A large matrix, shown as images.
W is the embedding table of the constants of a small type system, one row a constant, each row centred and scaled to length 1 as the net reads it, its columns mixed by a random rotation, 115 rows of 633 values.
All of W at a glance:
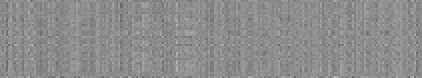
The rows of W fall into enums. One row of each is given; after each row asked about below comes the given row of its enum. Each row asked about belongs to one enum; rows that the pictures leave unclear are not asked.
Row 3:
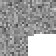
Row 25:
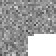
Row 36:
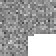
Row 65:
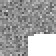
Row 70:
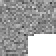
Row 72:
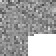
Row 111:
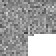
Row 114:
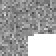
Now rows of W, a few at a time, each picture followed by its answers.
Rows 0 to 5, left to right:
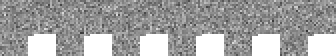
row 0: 114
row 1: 111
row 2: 114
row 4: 36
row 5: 25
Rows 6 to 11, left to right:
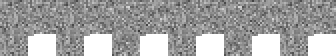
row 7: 3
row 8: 25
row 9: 3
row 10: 25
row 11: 3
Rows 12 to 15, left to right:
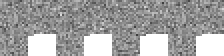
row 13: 114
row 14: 70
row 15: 3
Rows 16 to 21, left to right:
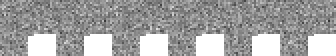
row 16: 114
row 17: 36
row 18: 114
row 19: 114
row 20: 3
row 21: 36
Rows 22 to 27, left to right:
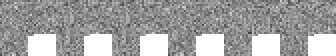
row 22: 25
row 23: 3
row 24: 3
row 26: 111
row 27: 72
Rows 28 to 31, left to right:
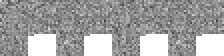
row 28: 72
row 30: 3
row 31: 36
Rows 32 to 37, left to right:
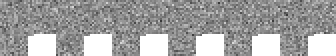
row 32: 3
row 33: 25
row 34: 36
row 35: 70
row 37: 65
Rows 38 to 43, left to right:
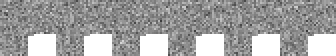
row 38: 65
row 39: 3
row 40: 36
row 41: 25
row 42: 3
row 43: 25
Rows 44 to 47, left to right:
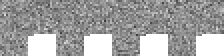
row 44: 114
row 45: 36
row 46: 70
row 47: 72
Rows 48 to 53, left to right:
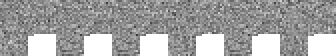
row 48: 36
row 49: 70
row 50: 70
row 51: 65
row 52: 70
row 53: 72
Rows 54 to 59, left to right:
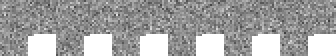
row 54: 114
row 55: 25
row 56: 114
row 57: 72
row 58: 114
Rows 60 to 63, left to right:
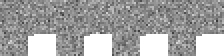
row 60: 36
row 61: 65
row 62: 25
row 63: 36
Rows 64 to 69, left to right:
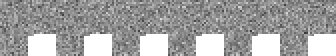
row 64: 3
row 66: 25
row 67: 25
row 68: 25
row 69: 111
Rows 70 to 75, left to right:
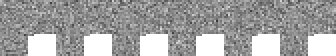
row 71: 3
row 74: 114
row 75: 72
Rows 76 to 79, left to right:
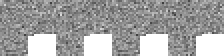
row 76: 70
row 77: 114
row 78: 70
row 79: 65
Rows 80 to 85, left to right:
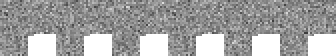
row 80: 65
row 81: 3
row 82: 25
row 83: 65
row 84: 36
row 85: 111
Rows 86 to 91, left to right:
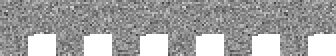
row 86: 65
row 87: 25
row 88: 70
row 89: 25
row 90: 70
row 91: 65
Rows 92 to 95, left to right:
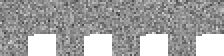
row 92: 36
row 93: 3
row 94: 65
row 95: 72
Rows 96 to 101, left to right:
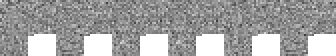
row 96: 72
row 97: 70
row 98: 36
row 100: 3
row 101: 70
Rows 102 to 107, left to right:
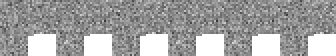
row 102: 3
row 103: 36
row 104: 65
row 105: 36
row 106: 36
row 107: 65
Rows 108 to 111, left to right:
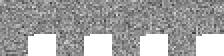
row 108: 70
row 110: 114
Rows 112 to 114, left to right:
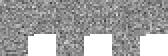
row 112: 70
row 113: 36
